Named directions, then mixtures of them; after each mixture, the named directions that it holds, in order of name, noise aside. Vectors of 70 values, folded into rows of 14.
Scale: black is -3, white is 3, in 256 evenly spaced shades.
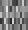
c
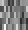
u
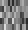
c, u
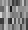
c, u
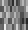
c, u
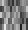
c, u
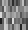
c, u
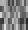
c, u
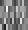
c, u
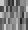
u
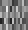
c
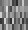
c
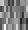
u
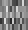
c
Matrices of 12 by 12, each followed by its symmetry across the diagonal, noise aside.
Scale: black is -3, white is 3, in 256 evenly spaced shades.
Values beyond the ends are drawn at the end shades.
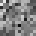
symmetric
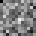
symmetric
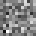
neither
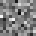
antisymmetric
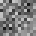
symmetric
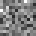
neither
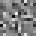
antisymmetric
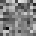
neither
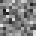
neither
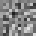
symmetric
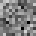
symmetric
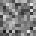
antisymmetric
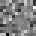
antisymmetric
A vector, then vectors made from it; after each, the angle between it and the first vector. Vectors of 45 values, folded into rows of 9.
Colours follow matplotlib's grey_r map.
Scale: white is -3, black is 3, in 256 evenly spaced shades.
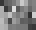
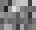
partly aligned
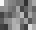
partly opposed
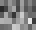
orthogonal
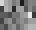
nearly opposite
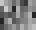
nearly opposite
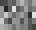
nearly parallel
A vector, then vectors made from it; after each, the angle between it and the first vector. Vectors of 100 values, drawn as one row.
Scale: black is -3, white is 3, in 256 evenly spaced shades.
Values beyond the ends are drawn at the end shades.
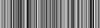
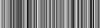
nearly parallel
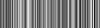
nearly opposite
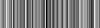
partly aligned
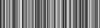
partly opposed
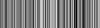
partly opposed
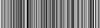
nearly parallel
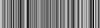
nearly parallel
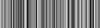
nearly parallel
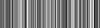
nearly opposite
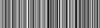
partly opposed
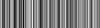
orthogonal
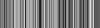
partly opposed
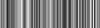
partly opposed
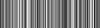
nearly opposite
